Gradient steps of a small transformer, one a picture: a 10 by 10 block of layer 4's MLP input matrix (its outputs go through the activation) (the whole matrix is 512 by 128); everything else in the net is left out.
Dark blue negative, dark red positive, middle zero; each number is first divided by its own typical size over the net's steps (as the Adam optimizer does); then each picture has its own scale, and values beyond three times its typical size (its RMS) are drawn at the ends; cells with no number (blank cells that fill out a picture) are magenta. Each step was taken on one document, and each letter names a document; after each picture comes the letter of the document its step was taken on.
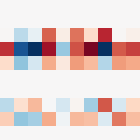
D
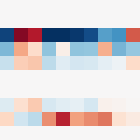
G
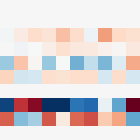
G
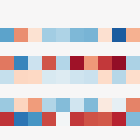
D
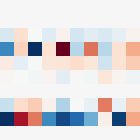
G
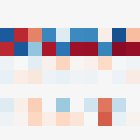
G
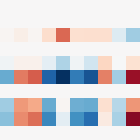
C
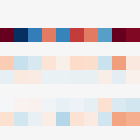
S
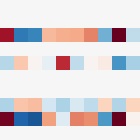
S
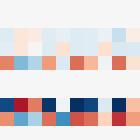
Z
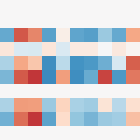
C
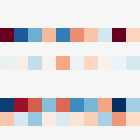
S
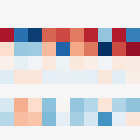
C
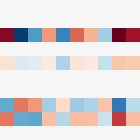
S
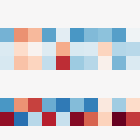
Z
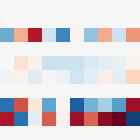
D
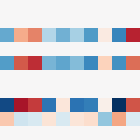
D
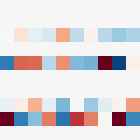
Z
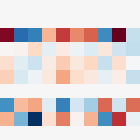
S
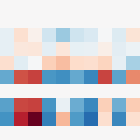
C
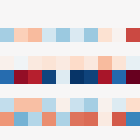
D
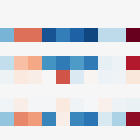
C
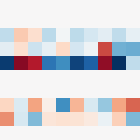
Z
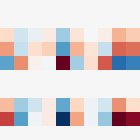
S
